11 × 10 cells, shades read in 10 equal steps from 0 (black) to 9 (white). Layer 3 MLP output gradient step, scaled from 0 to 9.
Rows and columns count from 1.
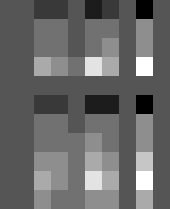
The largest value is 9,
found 2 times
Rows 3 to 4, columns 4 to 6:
4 3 4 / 5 4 8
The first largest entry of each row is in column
1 9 7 9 1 1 9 6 9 9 9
